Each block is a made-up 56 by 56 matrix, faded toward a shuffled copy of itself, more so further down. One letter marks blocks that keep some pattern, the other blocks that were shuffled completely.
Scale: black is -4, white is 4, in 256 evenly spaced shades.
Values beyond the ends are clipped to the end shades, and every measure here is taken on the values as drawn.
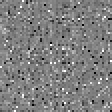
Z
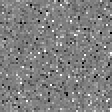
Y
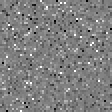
Y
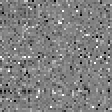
Z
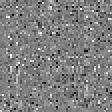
Z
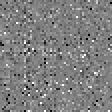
Z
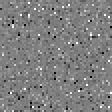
Y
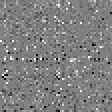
Z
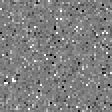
Y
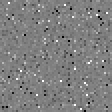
Y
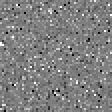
Y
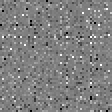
Z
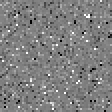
Y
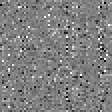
Z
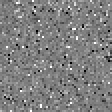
Y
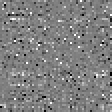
Z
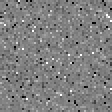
Y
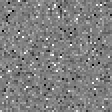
Y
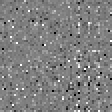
Z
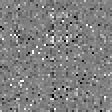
Z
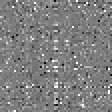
Z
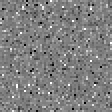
Y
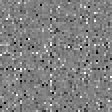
Z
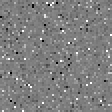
Y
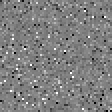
Y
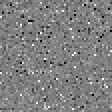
Y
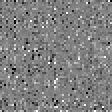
Z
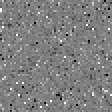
Y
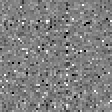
Z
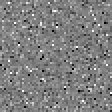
Y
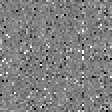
Z
